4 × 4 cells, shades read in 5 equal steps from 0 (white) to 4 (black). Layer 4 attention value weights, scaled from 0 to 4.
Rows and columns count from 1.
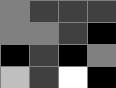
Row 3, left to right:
4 3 4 2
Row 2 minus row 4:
1 -1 3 0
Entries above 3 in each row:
0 1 2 1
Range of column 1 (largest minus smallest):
3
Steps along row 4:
up down up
